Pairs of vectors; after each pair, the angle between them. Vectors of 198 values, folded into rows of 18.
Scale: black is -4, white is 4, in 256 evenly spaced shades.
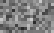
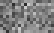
orthogonal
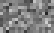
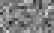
nearly opposite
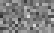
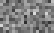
orthogonal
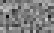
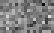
partly opposed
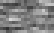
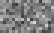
orthogonal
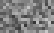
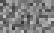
orthogonal
